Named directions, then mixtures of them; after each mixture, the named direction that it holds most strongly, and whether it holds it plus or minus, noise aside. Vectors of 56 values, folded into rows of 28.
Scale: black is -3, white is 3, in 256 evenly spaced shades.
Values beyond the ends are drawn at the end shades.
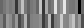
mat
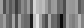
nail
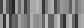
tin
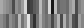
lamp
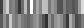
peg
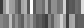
peg, plus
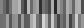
lamp, minus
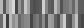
tin, minus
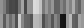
nail, plus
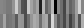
mat, minus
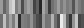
tin, minus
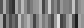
tin, plus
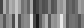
nail, minus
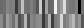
mat, plus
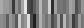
lamp, plus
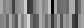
lamp, plus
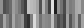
lamp, minus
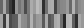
tin, plus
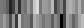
nail, plus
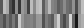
tin, plus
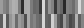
mat, minus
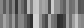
nail, plus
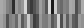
lamp, plus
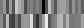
nail, minus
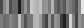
peg, plus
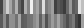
peg, plus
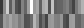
peg, plus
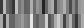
tin, plus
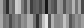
peg, minus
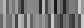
mat, minus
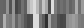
nail, plus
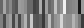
mat, plus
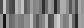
tin, plus
